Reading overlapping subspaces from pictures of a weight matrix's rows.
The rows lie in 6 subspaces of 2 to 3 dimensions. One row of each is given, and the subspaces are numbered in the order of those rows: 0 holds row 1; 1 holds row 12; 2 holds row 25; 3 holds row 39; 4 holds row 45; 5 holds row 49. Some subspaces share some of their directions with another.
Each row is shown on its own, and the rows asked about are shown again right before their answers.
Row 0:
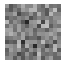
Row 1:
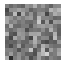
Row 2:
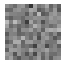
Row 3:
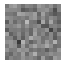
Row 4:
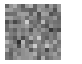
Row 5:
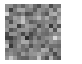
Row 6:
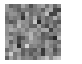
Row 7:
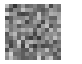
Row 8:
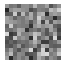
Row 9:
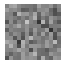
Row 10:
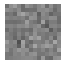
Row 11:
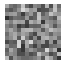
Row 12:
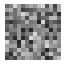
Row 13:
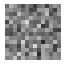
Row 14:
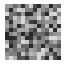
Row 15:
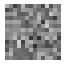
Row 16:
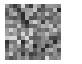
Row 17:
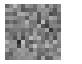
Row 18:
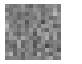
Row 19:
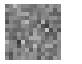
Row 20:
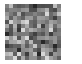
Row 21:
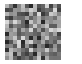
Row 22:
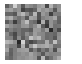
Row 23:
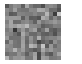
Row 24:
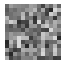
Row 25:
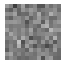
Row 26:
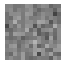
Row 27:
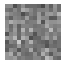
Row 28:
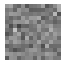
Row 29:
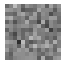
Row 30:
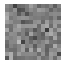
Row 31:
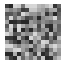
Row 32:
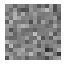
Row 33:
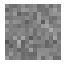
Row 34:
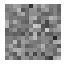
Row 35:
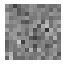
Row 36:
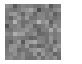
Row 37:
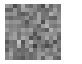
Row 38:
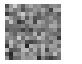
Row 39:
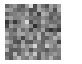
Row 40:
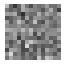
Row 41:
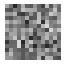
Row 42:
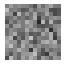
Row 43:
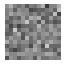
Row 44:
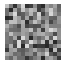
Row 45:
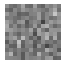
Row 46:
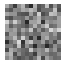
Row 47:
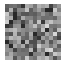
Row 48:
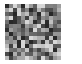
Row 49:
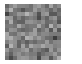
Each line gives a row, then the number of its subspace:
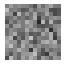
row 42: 0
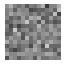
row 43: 1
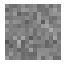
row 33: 0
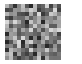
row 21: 3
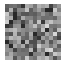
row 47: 2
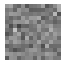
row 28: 1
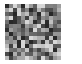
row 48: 2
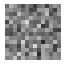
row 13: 1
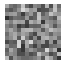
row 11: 2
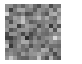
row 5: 5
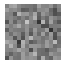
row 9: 0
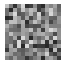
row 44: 2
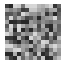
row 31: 1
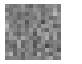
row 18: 4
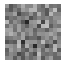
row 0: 1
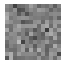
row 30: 2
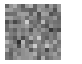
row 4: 3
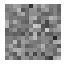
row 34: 3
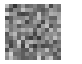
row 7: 5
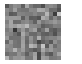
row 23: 1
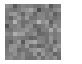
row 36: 4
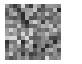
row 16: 5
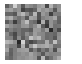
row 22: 4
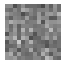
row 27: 1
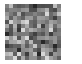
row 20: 1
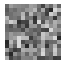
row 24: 5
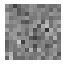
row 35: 2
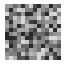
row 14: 5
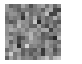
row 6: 5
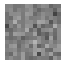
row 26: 4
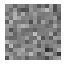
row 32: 2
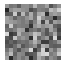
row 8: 0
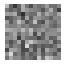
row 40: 5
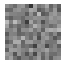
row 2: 3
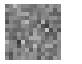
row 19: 2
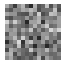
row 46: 3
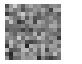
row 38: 5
